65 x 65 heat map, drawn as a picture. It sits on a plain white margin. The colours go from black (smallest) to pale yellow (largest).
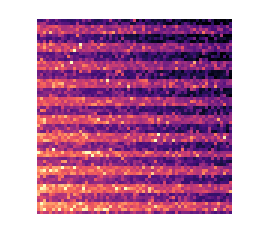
Ninth with the lowest average: top right. Stripes: horizontal, repeating 11 times. Slope: up to the bottom left. Ninth with the highest average: bottom left.
